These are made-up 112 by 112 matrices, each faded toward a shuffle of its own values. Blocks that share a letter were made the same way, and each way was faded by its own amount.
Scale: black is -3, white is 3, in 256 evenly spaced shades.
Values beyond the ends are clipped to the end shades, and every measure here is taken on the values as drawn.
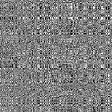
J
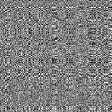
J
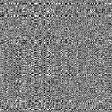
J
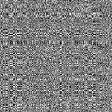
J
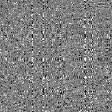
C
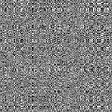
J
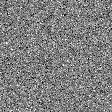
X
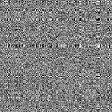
J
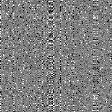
C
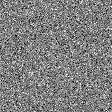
X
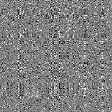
C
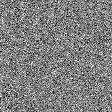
X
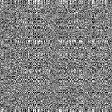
J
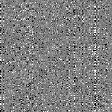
C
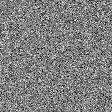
X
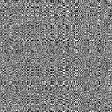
J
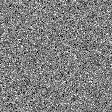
X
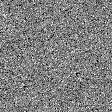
X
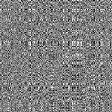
J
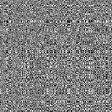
J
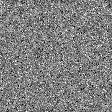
X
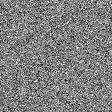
X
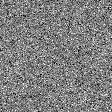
X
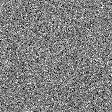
X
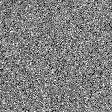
X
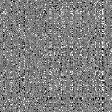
C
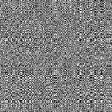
J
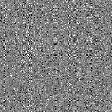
C
